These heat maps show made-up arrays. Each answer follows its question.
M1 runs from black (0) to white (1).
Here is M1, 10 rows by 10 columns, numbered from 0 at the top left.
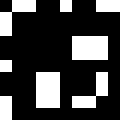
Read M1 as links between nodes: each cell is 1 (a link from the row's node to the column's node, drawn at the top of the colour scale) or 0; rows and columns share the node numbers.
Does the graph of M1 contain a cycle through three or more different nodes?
yes
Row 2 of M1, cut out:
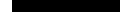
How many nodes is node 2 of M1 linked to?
1
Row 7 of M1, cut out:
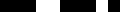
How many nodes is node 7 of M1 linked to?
3
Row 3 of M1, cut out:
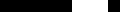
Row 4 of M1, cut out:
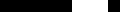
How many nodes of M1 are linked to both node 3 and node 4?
3
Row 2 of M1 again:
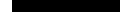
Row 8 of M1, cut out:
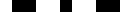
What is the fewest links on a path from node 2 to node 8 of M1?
2
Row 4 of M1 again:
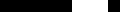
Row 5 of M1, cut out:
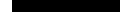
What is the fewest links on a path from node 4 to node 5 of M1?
3
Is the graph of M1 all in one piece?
yes
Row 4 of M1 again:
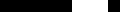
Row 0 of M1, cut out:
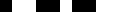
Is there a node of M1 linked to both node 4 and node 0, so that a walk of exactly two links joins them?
yes
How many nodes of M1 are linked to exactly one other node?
4
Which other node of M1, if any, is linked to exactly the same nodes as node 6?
node 7
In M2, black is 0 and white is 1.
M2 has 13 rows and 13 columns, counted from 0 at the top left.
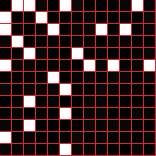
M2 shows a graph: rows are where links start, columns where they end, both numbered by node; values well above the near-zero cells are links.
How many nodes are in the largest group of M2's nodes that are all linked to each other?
2
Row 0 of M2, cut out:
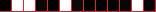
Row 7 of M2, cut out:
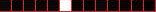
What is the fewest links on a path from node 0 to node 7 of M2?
2
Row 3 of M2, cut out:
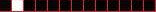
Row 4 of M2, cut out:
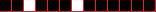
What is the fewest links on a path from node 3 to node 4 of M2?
4
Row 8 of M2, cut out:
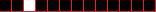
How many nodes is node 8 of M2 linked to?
1
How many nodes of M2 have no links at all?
0
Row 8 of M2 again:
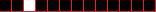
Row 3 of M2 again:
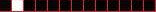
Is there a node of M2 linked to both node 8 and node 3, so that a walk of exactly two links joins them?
no
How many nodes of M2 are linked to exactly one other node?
8
